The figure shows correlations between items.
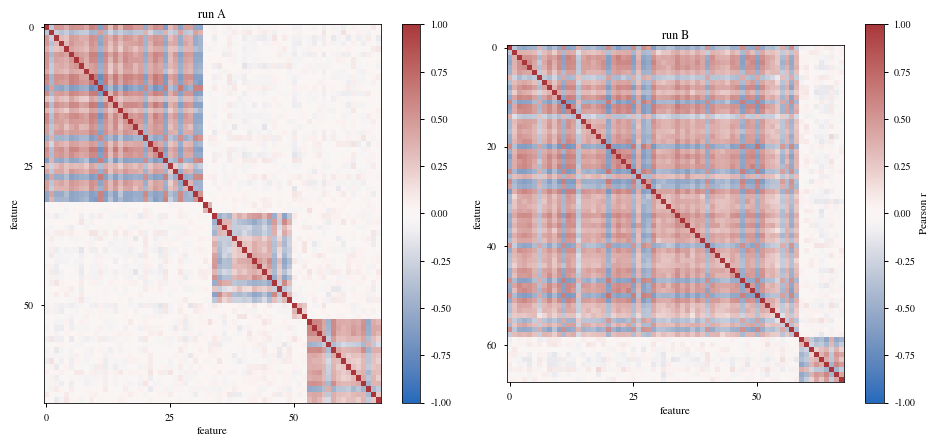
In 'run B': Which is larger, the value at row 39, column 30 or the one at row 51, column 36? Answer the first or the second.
the second
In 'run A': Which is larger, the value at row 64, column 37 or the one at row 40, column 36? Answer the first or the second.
the first
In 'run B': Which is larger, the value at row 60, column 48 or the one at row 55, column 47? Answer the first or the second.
the second
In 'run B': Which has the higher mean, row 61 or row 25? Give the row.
61
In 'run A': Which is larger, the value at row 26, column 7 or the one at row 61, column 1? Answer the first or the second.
the first
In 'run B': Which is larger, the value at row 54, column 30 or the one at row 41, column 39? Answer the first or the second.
the second
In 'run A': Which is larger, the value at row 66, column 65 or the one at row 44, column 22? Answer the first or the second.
the second
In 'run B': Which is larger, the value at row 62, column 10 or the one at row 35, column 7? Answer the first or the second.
the second
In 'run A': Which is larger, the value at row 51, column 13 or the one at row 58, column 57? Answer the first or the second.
the first
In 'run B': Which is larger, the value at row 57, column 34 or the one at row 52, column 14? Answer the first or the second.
the second
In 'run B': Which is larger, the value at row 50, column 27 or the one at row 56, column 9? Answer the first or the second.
the first
